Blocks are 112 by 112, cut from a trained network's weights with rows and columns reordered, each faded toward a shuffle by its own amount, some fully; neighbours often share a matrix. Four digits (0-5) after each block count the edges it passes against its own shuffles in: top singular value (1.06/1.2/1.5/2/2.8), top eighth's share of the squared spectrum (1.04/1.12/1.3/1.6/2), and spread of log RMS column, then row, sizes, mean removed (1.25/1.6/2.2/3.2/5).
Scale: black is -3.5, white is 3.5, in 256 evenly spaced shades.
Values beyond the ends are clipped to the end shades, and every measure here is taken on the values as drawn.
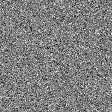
2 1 0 0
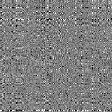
5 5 3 3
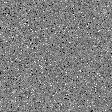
1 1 0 0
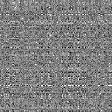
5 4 3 3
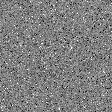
0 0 0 0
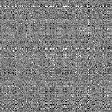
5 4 3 3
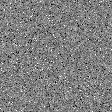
0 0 0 0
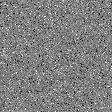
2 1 0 0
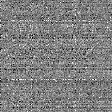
4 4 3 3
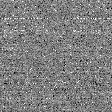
3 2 1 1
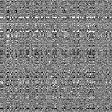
5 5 3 3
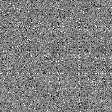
3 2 1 1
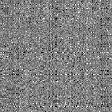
4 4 2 3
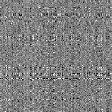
4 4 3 3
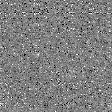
4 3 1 2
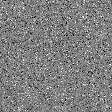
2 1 0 0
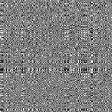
5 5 3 4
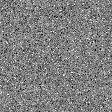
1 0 0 0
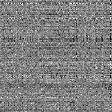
4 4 3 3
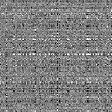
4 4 3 3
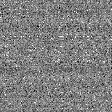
3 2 1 1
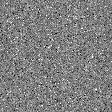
2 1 0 0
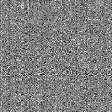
4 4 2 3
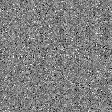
3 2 0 1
